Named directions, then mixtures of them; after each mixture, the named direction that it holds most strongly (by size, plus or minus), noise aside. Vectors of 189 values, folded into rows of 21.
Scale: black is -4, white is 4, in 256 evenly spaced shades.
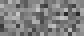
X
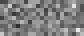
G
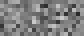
X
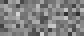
X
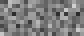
G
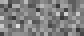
G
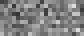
G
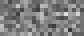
X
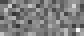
G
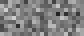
X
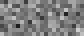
G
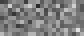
G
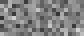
G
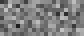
G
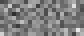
G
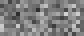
X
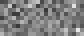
G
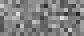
X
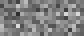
X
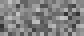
X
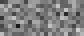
G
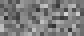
X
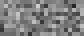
X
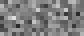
X
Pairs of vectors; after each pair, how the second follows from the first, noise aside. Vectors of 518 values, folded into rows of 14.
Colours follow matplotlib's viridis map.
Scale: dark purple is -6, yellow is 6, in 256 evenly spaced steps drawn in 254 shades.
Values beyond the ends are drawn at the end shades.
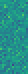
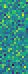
scaled up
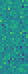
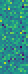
scaled up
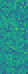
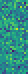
scaled up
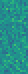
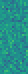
negated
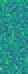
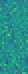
negated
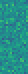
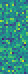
scaled up
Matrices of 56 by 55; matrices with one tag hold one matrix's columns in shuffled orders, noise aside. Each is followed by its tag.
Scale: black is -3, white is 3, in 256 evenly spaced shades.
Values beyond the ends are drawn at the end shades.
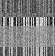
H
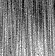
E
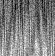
E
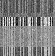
H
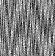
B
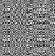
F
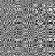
F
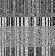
H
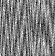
B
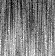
E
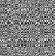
F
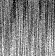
E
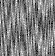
B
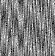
B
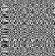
F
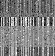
H
